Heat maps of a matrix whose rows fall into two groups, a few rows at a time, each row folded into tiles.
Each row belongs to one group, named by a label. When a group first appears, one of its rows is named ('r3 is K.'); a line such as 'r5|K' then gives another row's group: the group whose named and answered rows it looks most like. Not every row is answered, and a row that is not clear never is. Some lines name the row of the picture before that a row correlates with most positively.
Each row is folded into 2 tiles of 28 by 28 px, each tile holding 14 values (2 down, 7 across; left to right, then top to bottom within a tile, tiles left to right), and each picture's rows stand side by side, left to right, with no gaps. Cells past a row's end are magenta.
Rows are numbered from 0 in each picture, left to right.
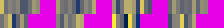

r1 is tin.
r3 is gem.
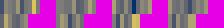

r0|gem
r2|tin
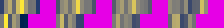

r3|gem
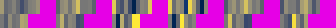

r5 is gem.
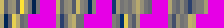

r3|tin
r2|gem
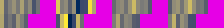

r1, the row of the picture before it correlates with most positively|3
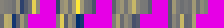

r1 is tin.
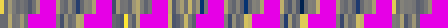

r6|tin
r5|tin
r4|tin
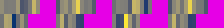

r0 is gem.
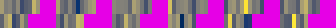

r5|gem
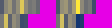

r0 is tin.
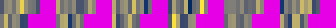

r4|gem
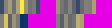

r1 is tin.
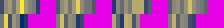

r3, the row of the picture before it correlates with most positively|0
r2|gem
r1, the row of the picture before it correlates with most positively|0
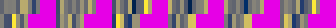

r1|gem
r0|gem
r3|tin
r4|tin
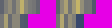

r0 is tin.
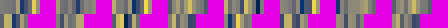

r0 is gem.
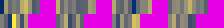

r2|tin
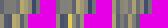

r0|gem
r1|gem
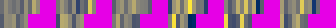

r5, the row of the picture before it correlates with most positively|2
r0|gem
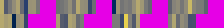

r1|gem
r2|gem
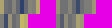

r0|tin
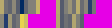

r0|tin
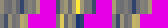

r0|tin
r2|tin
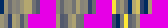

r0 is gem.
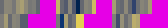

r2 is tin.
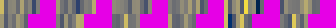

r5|gem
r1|tin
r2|gem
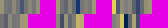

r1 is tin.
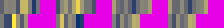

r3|tin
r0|gem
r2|tin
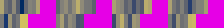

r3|tin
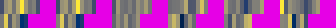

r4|tin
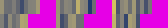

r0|tin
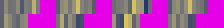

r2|gem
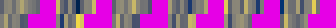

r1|tin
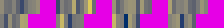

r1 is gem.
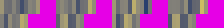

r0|tin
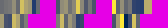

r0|gem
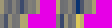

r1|tin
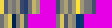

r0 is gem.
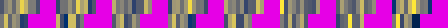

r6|gem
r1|gem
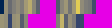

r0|gem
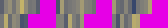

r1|gem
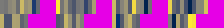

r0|gem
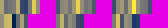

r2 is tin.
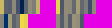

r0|tin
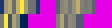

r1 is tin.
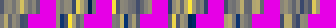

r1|gem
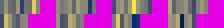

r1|gem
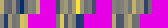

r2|gem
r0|tin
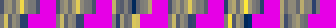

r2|tin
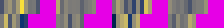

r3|tin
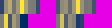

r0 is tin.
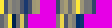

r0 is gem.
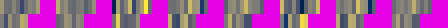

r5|tin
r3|gem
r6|gem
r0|tin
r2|gem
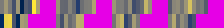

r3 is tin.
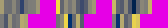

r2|tin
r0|tin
